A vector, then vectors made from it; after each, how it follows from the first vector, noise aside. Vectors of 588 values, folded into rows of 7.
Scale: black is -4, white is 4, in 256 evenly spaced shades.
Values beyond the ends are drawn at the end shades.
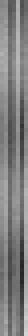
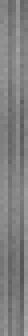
shrunk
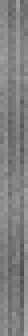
shrunk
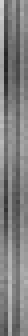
reversed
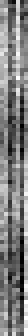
scaled up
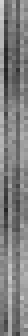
reversed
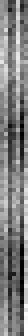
scaled up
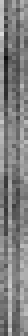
reversed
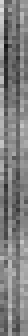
reversed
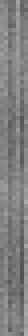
shrunk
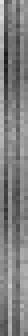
reversed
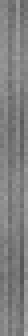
shrunk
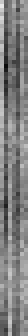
reversed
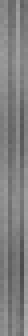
shrunk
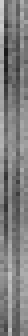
reversed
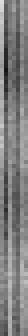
reversed
